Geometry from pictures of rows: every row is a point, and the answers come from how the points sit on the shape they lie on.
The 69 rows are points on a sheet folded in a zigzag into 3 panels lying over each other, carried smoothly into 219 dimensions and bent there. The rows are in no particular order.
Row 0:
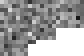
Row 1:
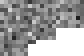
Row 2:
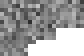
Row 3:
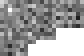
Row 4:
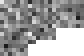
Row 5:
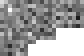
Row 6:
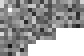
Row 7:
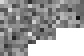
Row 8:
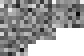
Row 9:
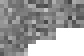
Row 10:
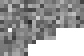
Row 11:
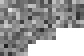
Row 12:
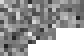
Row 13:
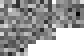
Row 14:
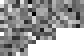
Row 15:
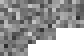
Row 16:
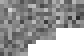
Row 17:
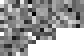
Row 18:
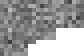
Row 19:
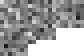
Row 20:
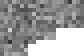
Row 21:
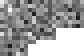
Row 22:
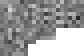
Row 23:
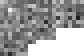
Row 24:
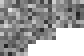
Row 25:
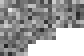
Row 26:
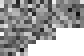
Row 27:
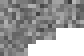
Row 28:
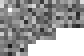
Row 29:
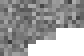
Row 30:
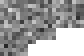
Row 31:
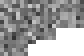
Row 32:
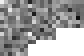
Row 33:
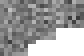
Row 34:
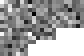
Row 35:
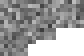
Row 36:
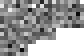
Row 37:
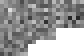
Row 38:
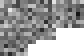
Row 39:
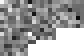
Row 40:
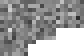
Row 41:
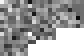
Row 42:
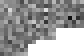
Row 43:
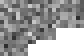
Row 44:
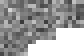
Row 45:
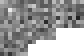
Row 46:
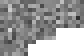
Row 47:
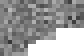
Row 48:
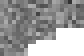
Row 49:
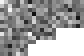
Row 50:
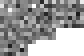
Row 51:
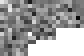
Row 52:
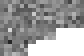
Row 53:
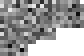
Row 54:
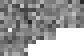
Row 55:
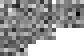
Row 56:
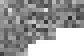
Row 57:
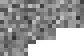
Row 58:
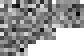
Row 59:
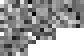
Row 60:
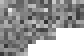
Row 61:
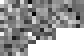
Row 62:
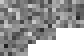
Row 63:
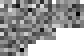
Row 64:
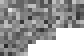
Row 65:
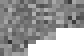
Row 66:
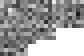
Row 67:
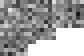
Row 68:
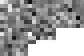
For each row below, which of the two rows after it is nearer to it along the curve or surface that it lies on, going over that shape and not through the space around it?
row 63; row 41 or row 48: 41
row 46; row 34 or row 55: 34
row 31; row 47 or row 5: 47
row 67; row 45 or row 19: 19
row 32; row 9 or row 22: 22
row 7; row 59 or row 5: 59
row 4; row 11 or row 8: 11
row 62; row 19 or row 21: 19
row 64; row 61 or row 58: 58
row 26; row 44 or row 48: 44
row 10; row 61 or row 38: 61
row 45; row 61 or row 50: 61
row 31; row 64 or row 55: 64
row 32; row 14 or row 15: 14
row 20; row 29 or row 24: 29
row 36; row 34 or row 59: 34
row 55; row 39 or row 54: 39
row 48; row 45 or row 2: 2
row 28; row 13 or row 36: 36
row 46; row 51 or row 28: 51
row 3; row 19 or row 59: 59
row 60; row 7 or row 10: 7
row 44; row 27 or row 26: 27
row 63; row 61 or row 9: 61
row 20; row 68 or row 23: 23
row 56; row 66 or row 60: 60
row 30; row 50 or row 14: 14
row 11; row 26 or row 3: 26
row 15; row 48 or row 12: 12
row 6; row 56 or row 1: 1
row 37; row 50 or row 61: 61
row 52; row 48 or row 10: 10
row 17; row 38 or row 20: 38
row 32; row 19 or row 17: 17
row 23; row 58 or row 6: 58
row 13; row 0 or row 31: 31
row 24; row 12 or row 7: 12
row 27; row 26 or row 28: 26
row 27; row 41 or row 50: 41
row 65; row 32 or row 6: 32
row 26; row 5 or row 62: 62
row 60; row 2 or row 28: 2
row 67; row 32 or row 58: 58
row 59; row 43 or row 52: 43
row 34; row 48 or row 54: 54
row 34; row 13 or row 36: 36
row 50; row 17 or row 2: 17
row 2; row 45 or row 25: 25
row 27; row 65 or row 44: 44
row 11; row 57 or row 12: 12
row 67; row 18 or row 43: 43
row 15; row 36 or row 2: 2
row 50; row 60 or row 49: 49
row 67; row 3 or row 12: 12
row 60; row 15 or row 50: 15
